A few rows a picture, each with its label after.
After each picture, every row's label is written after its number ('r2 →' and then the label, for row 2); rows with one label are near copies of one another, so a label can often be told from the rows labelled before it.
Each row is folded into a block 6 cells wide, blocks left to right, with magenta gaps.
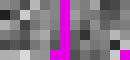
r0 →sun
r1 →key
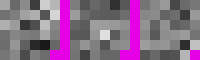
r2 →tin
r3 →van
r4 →key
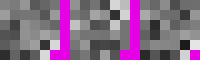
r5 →key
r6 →tin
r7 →key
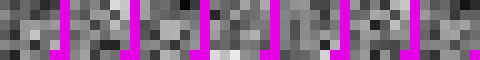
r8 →van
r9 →tin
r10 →van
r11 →sun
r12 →key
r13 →tin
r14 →van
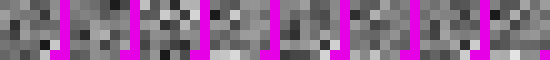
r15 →key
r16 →van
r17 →tin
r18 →sun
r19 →key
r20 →sun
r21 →key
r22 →sun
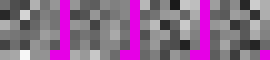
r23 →sun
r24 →sun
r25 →tin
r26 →tin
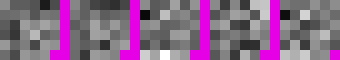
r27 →van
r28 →van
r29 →sun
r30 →tin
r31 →sun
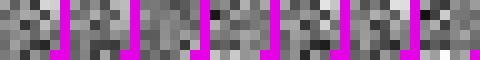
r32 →tin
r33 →tin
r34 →key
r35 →sun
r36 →tin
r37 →tin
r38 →sun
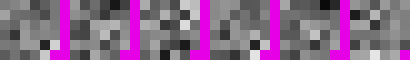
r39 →key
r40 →van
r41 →tin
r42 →key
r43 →van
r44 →sun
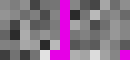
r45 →key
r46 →sun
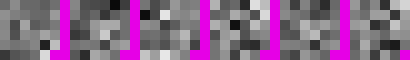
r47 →key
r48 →van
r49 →sun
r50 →tin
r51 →van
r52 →tin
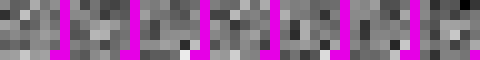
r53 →sun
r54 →van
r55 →key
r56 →sun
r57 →key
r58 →key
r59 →van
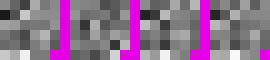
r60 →sun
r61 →key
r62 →sun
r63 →sun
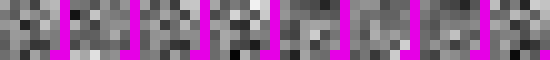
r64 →tin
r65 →sun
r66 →tin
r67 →tin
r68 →van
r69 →key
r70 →van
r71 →tin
